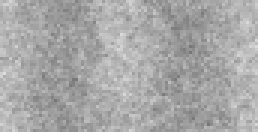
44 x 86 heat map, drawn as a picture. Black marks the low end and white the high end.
Seam: none. Odd rows or columns: none. Slope: none. Grain: blotchy. Histogram: bell-shaped. Stripes: upright, repeating 2 times.
